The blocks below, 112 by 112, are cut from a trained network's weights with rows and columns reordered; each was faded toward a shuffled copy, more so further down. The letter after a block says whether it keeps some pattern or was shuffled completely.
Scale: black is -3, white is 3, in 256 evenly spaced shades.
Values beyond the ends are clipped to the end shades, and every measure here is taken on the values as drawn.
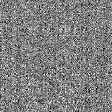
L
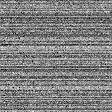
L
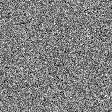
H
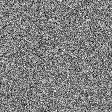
H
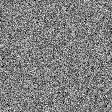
H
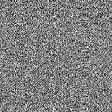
L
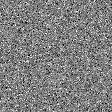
H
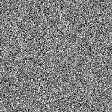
L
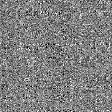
L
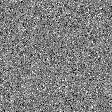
H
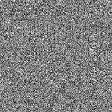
L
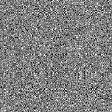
L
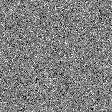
H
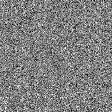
L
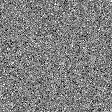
H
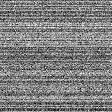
L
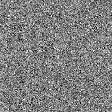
L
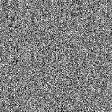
L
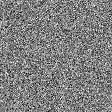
H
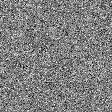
H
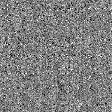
L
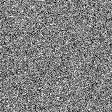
H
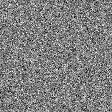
H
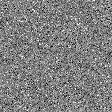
H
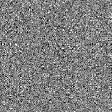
L
